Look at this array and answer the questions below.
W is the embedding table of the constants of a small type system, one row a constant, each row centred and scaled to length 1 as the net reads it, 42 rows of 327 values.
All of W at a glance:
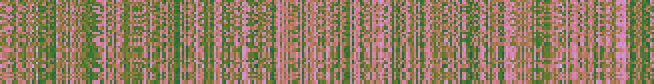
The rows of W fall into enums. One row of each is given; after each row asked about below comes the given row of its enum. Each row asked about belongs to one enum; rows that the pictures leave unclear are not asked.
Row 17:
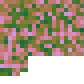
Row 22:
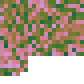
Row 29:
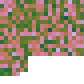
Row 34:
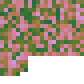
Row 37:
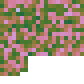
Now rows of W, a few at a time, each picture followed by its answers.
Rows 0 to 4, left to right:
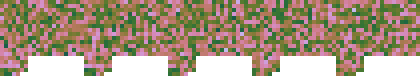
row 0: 22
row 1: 17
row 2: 29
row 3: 34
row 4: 37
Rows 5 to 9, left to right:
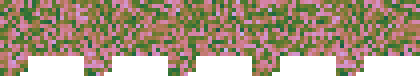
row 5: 34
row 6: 22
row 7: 29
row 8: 37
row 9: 22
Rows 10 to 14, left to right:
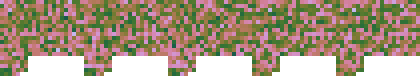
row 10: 29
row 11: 17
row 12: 22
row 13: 37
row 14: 37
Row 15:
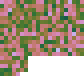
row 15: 29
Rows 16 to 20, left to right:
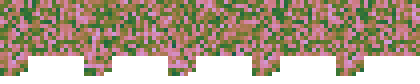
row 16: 34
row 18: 22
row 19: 34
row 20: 34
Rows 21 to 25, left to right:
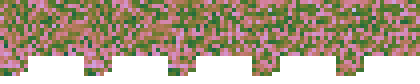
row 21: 22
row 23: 17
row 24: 37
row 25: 37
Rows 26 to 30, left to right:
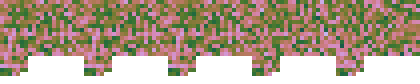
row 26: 17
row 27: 17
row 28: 17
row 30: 22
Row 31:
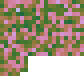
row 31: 37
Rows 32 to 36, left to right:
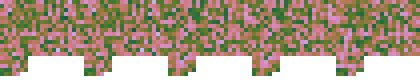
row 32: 29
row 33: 29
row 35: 34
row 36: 17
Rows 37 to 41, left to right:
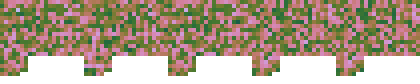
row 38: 17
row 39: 37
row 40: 34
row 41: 34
